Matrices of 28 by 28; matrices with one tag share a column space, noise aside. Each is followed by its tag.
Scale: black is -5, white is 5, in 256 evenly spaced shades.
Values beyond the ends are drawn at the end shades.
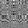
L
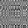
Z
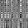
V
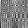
V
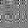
L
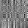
V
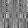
V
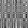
V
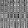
V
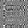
Z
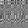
L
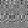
L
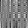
V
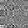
Z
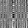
V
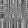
V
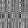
V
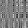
V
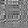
L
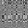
L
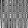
V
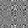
Z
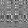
L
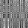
V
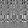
L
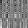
V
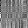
V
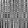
V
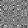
Z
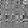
L
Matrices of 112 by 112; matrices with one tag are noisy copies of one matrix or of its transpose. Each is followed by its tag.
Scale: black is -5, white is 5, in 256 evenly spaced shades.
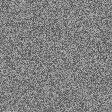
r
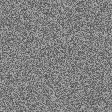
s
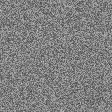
s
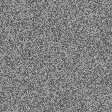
r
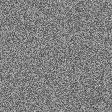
s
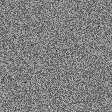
s
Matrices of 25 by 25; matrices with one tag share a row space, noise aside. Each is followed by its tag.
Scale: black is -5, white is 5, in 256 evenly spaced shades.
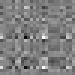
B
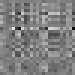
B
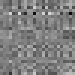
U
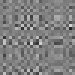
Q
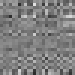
U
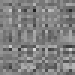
U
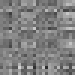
U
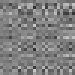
U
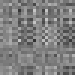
U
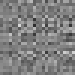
U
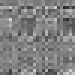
U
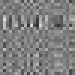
Q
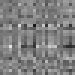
U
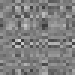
B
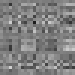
U
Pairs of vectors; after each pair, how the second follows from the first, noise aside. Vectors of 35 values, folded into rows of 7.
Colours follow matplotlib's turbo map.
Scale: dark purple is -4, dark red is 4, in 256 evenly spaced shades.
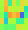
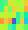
wrapped around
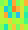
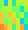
wrapped around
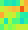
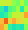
reversed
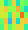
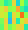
copied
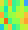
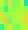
shrunk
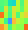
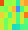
reversed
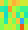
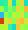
wrapped around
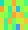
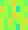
shrunk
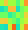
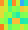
reversed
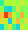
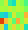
wrapped around
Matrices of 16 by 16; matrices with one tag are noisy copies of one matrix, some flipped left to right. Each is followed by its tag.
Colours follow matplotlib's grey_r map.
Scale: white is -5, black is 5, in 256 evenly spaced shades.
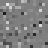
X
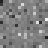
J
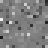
J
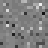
X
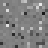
X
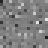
J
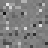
X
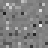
X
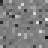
J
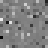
J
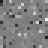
J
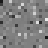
J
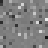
J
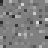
J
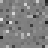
J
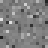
J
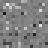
X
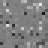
X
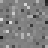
J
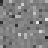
J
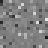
J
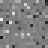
J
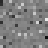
J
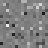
X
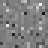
X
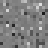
X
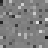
J
